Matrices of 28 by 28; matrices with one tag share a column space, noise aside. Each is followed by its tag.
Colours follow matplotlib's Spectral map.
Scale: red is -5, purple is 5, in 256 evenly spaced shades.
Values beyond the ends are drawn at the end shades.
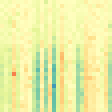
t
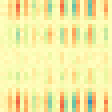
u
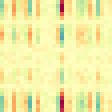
u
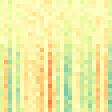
t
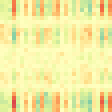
u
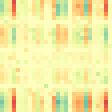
u
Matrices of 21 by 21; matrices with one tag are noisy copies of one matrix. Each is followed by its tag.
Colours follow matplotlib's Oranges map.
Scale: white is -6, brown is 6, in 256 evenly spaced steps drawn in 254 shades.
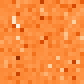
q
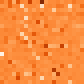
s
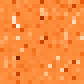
q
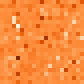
q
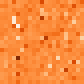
q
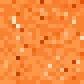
q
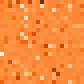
s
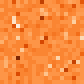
q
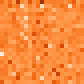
s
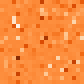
q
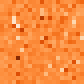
q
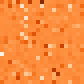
s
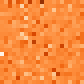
s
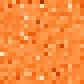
s
